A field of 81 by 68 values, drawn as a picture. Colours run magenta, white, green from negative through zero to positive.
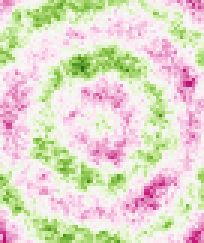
The top middle is the ninth with the highest average. Rings spread out from the centre. On average the colour sits 50% of the way up the scale.
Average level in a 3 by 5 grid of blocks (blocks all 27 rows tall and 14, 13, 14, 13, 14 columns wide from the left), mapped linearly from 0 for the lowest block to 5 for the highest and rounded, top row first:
4 5 5 3 2 / 1 4 0 4 1 / 3 4 4 1 2
